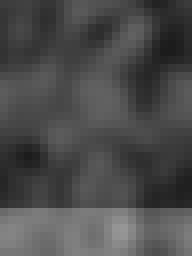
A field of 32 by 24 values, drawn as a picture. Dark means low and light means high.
The bottom middle is the ninth with the highest average. The top right is the ninth with the lowest average. Overall the values sit about 30% of the way up the scale. The bottom part is higher, past a seam about 80% of the way down.
